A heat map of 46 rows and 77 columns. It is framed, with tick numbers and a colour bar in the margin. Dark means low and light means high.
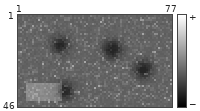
Odd patch: higher, in the bottom left. Ninth with the highest average: bottom left. Histogram: heavy tails on both sides. Dips: four. Average level on the scale: 40%.
